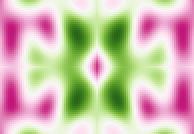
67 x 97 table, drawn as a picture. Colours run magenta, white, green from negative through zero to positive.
Stripes: none. Slope: none. Seam: none. Mirror symmetry: left to right and top to bottom.
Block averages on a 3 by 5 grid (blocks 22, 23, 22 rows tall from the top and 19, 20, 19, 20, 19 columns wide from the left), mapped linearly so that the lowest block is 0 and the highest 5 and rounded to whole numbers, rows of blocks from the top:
03530 | 15451 | 03530
